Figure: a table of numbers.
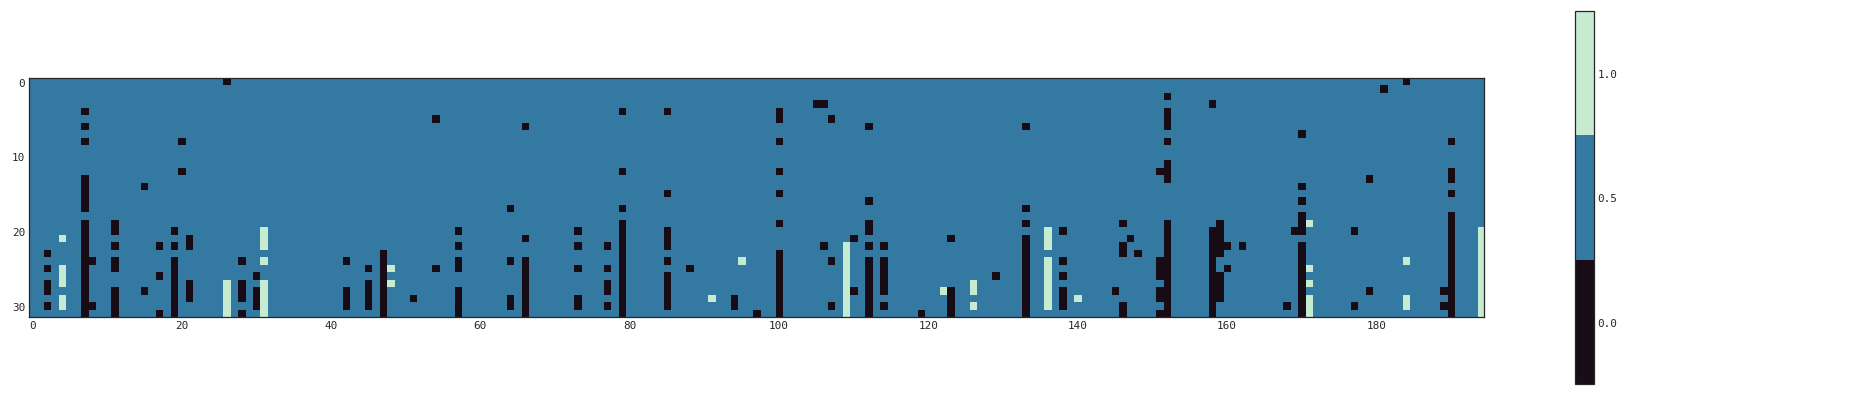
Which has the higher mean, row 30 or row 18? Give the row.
18
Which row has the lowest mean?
28
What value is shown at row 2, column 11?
0.5
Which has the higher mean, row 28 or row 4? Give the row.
4
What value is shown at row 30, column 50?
0.5
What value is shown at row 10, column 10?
0.5
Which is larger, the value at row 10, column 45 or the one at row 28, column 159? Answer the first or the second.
the first
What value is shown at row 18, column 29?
0.5
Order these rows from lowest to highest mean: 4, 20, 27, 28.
28, 20, 27, 4
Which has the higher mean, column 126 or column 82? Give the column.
126
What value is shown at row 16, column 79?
0.5
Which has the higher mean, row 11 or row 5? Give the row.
11
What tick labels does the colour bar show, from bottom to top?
0.0, 0.5, 1.0
